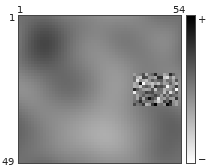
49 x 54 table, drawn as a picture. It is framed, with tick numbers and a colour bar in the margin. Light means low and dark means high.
Values change most from cell to cell in the middle right. The bottom middle is the ninth with the lowest average. A few values lie far out on both sides of the bulk. An odd patch, rougher than its surroundings, sits in the middle right. Overall the values sit about 50% of the way up the scale.
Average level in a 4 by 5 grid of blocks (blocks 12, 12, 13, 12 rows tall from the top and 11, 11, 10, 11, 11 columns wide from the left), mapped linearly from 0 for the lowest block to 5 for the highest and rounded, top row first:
5 4 2 2 2 | 4 4 1 2 2 | 2 2 1 2 3 | 3 1 0 1 4
